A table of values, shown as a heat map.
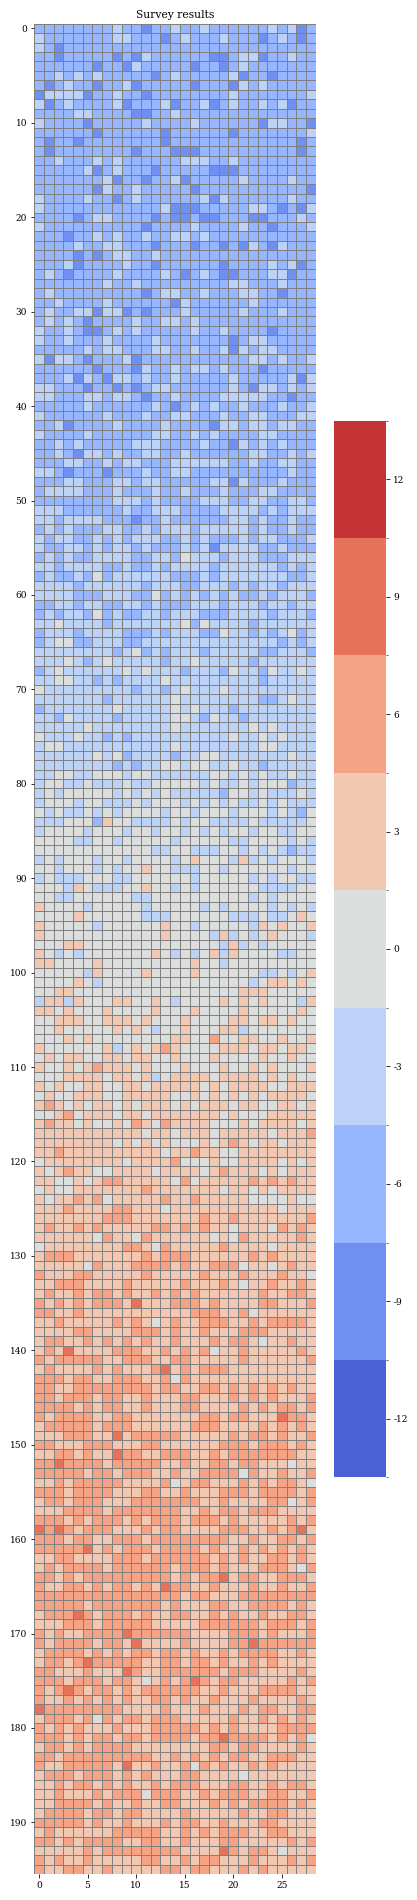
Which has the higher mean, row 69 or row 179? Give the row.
179
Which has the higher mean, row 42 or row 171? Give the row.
171
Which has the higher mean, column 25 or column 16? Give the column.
25
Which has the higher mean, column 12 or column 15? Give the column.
15
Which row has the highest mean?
166
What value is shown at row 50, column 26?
-3
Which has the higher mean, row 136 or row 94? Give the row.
136
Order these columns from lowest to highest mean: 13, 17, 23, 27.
27, 23, 17, 13
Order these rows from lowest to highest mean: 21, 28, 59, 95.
21, 28, 59, 95
